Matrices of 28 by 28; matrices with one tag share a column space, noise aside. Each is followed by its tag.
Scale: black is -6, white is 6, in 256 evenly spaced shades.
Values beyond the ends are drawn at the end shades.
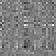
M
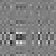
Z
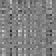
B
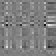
M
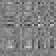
M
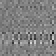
Z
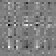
M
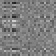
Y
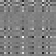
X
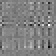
M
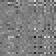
X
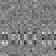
Z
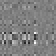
Z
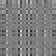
B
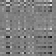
X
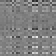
X
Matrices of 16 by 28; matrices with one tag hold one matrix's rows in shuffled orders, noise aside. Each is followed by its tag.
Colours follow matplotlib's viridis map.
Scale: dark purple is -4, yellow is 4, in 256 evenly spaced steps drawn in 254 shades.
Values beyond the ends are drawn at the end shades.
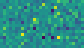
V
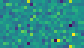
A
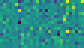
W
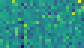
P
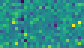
P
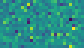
A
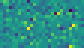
A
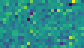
A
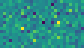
V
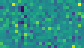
P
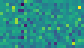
P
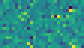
A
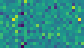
P
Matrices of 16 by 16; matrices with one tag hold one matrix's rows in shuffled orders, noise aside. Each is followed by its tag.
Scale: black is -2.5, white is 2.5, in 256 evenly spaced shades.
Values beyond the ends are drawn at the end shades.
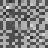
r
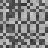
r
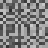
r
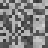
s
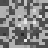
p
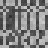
r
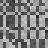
r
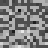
p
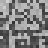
p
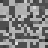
p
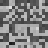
p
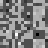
s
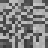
s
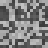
p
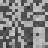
s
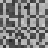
r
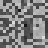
s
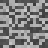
p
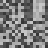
s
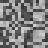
s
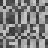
r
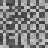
r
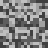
p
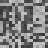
s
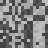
s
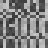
r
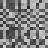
r
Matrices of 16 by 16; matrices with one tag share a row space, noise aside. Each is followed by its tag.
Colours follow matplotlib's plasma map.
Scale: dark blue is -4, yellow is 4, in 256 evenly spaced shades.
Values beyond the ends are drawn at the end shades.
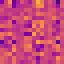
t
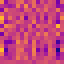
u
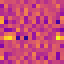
u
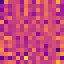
u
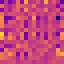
u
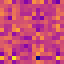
t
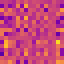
u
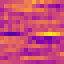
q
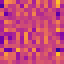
u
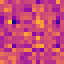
t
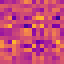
t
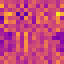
u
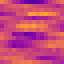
q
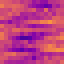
q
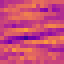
q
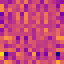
u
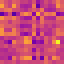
t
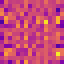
u
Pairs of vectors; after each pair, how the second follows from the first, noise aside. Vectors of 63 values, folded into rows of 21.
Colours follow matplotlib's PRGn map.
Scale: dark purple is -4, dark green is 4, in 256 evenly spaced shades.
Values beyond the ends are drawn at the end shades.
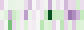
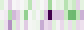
negated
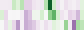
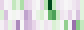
copied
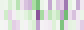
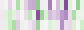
sign-scrambled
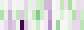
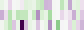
sign-scrambled
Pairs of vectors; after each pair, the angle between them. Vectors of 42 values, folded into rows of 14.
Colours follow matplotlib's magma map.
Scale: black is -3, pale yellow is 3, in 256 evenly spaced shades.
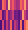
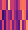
nearly parallel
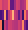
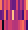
nearly parallel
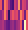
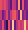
partly aligned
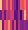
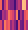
partly aligned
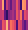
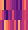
partly aligned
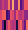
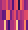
nearly opposite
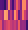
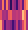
orthogonal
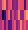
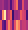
partly opposed
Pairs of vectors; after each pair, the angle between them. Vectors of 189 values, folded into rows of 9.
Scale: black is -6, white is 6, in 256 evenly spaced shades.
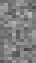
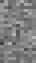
partly aligned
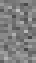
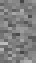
orthogonal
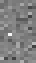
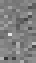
nearly parallel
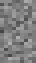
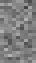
nearly opposite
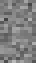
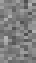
partly opposed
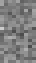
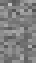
partly opposed
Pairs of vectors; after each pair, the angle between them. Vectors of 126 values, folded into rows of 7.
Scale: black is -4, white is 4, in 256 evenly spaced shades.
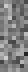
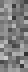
nearly parallel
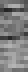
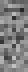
partly aligned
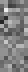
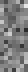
partly opposed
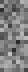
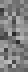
partly aligned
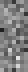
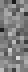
nearly parallel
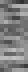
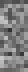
partly aligned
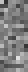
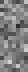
partly opposed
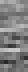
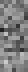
partly opposed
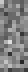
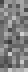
nearly opposite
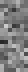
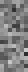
nearly parallel
